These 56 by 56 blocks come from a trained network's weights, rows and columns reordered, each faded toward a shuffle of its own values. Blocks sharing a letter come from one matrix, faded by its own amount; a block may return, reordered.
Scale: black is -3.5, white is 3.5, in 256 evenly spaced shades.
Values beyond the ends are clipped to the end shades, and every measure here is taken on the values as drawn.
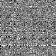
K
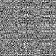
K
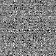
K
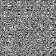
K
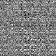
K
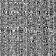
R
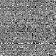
K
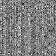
R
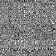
K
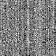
R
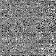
K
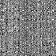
R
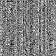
R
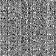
R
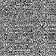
K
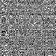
K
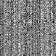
R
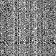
R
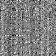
R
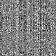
R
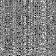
R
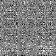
K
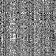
R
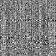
R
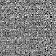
K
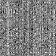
R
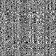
R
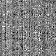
R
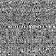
K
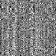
R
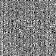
R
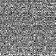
K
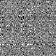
K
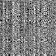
R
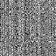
R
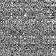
K
